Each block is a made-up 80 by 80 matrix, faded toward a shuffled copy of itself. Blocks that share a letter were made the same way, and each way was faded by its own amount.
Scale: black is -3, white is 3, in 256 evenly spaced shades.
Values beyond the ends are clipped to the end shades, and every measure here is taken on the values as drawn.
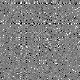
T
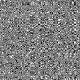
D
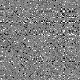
T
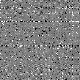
T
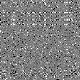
T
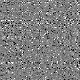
T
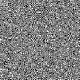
D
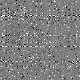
T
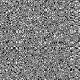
D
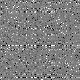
T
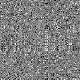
D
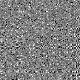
D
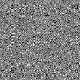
D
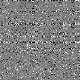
T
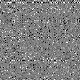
T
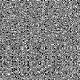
D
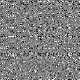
T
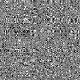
D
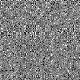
D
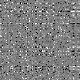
T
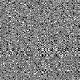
D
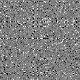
T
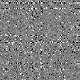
T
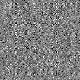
D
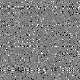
T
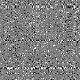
T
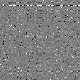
T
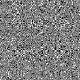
D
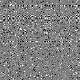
T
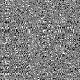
D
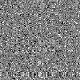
D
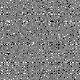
T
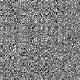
D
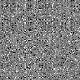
D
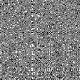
D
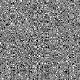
D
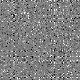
T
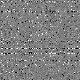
T
